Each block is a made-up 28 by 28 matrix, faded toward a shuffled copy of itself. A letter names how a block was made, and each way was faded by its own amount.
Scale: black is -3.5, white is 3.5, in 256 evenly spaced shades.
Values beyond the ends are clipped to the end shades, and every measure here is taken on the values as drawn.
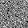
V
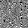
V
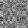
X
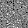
V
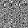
X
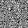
V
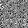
V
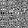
X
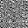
X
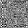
X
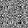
X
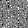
V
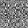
X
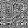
X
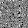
V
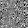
V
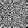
X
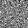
V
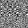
X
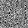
V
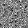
V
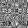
X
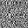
X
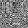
X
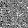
V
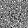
V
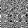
X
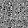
V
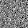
V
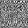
X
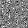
V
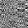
X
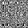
X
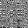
X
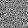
X
